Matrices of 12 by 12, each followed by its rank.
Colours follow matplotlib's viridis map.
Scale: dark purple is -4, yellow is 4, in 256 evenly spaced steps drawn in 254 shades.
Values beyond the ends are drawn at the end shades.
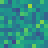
full rank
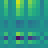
one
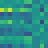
two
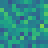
full rank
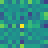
two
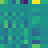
two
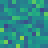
full rank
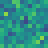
full rank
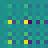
one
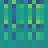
one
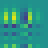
one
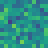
full rank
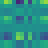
one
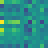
two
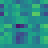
two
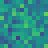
full rank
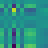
one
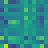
two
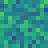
full rank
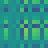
one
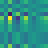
one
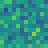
full rank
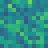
full rank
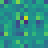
two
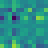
two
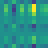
one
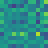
two
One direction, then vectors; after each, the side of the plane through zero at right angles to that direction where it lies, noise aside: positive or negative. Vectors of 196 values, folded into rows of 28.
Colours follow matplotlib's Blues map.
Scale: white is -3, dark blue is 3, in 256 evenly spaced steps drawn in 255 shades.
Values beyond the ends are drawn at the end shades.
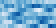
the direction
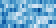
negative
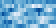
negative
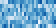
negative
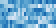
negative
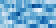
positive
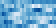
negative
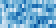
positive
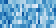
negative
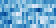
negative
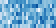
positive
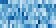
positive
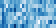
negative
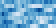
negative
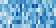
positive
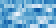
negative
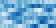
positive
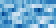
negative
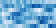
positive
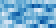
positive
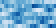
positive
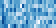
negative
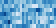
negative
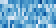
negative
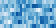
positive
